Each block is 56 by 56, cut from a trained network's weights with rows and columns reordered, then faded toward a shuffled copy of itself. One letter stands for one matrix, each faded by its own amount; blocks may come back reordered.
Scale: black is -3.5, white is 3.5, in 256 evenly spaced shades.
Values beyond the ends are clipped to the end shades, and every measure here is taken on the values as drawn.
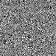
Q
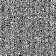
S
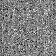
S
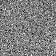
Q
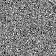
Q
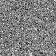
Q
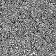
Q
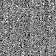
S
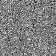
Q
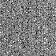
S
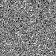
Q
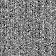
S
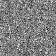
Q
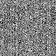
S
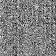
S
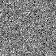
Q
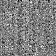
S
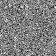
Q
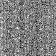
S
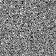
Q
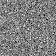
Q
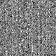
S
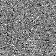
Q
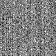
S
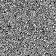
Q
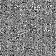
S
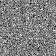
Q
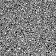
Q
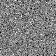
Q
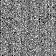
S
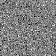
Q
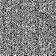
S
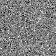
Q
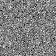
Q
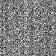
S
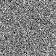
Q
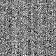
S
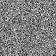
Q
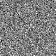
Q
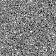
Q
